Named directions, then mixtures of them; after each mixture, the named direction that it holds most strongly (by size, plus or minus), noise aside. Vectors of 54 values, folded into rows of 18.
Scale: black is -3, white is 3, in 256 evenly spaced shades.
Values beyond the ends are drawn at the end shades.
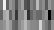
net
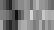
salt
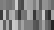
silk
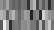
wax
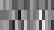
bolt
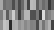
wax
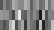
bolt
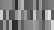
silk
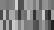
silk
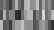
silk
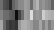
salt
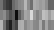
salt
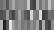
wax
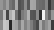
wax
